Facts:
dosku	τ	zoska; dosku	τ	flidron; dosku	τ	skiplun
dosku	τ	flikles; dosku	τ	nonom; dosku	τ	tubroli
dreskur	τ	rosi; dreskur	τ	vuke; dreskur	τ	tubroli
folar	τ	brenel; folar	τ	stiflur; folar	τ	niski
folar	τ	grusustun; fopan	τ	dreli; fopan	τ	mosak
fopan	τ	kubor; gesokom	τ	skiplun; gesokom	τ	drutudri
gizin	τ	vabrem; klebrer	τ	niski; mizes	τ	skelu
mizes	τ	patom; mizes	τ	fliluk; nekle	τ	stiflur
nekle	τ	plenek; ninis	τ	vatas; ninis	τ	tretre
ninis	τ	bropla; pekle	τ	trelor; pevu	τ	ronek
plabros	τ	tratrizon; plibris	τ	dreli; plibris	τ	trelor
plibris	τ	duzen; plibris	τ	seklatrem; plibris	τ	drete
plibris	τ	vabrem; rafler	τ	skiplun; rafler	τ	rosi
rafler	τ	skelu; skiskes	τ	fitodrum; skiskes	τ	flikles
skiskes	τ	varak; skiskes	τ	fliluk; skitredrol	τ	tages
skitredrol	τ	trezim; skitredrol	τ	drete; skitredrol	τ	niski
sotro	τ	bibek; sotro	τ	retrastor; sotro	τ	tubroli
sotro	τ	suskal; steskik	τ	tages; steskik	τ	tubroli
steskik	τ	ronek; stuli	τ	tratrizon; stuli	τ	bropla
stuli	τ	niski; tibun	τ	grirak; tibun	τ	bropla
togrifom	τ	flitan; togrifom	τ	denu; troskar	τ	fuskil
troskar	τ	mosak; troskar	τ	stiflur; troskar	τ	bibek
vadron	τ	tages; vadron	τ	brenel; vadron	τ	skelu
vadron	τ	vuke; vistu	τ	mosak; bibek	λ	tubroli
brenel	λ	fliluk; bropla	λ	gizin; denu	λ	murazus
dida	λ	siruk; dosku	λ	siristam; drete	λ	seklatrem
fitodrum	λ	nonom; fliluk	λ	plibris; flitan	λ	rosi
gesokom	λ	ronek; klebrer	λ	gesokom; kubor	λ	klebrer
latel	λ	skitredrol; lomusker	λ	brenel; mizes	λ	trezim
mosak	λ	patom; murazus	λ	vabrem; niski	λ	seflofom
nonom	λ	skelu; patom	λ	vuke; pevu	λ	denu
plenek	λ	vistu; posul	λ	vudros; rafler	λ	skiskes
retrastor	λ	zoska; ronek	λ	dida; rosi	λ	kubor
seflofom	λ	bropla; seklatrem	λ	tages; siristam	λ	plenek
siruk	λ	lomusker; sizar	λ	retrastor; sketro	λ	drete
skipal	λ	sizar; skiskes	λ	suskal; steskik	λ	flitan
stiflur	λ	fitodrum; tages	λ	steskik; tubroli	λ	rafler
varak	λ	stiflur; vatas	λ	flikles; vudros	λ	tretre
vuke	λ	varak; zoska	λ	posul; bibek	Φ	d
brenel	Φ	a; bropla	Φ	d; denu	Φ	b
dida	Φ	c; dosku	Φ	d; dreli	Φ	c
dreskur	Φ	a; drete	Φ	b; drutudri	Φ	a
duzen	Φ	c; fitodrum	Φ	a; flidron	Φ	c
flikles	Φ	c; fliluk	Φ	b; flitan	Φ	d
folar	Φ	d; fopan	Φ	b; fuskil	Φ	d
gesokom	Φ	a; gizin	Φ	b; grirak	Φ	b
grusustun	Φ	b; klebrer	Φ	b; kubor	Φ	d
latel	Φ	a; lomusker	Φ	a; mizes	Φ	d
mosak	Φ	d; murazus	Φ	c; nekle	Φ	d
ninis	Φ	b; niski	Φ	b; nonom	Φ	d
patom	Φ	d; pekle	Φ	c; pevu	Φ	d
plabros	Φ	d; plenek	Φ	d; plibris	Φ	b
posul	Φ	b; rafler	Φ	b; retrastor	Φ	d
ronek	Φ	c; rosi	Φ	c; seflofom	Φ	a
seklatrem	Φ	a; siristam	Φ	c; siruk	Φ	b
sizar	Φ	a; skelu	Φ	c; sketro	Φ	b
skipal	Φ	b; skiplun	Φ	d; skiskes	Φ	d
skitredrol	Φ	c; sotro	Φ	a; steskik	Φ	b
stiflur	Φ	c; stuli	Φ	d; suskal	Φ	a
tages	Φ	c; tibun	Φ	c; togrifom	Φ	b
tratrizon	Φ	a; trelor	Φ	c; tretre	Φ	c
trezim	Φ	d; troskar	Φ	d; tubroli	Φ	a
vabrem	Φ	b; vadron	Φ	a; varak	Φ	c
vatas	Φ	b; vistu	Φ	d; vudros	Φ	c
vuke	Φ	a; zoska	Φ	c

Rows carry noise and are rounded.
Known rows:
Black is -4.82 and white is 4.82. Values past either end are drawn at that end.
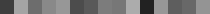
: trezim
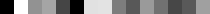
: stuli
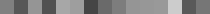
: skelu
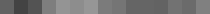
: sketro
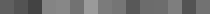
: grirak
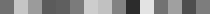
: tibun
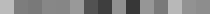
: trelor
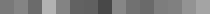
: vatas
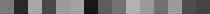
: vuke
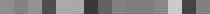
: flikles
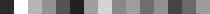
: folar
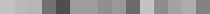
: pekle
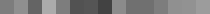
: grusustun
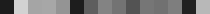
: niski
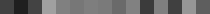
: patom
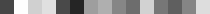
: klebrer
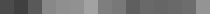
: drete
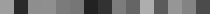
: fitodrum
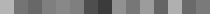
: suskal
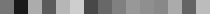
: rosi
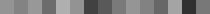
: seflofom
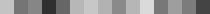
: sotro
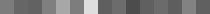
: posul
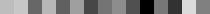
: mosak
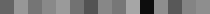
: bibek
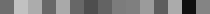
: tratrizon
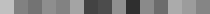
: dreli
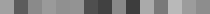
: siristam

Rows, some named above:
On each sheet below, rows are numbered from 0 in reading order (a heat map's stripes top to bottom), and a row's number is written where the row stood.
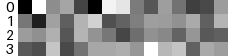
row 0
stuli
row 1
rosi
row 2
sizar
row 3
steskik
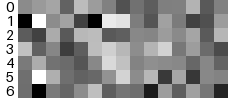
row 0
vudros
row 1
stuli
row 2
tages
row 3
sotro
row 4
togrifom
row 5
nekle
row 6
varak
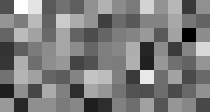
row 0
skitredrol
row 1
zoska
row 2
tratrizon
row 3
flitan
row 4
trezim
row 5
tibun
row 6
bropla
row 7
fitodrum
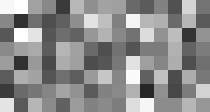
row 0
fopan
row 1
rafler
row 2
skitredrol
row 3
vudros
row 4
tubroli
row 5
mizes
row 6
flitan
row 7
gesokom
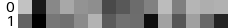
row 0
ronek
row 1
varak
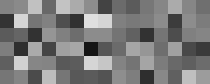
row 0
zoska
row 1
plabros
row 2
plenek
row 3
vuke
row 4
ninis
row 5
fuskil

